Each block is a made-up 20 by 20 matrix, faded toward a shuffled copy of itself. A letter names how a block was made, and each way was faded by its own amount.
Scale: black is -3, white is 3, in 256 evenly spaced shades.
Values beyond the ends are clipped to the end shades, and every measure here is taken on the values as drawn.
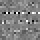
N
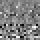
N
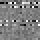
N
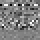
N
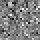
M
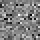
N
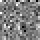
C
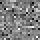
M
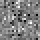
M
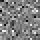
M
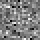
C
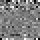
N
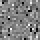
M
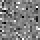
M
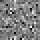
M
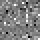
M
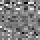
C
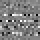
N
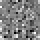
C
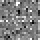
M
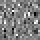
C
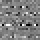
N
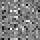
C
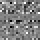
N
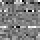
N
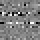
N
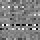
N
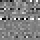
N
